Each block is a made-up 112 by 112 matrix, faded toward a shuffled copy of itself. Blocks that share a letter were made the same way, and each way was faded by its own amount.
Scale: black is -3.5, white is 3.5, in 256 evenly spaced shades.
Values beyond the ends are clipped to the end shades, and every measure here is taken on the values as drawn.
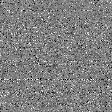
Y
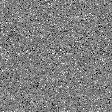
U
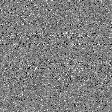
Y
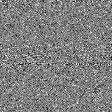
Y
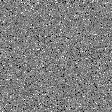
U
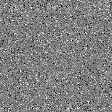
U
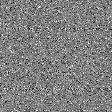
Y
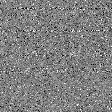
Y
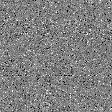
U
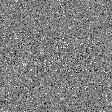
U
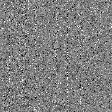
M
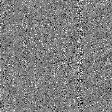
M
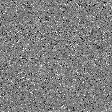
U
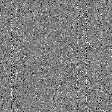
M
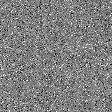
U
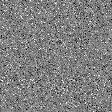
U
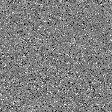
U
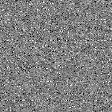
Y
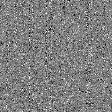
M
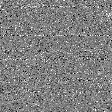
Y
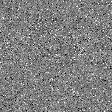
U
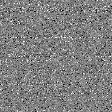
Y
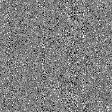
M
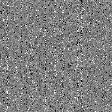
M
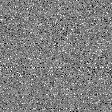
Y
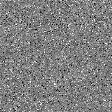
U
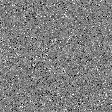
U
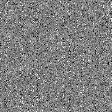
M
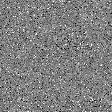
U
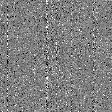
M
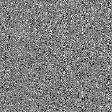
M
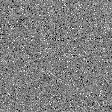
U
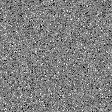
U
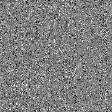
M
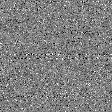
Y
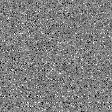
Y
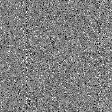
M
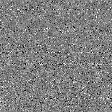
Y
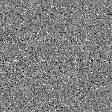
Y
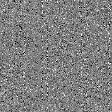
M
